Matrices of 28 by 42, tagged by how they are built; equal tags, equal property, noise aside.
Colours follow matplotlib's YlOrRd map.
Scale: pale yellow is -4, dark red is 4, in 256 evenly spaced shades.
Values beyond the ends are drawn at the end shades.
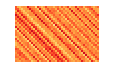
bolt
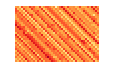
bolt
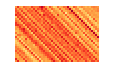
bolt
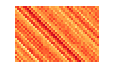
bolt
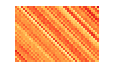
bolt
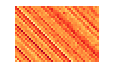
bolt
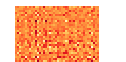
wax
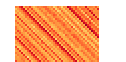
bolt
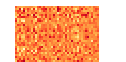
wax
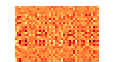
wax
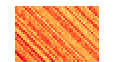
bolt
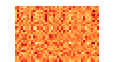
wax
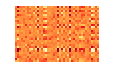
wax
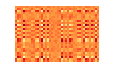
wax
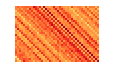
bolt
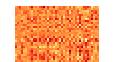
wax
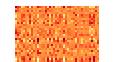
wax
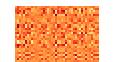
wax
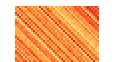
bolt
